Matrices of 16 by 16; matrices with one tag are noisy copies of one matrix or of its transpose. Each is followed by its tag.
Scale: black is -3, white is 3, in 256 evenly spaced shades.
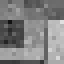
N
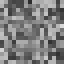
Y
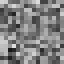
Y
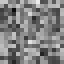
Y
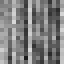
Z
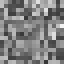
Y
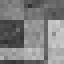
N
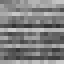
Z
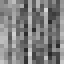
Z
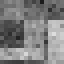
N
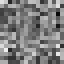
Y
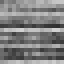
Z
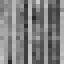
Z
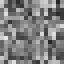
Y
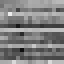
Z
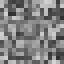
Y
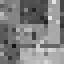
N
